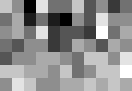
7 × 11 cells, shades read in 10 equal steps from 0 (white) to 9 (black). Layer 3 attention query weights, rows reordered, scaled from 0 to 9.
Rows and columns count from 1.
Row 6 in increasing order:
0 2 2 2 2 2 3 3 4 4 5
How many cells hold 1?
5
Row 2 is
5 3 8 5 8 9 4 6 1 4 4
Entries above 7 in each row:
1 3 0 0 0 0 0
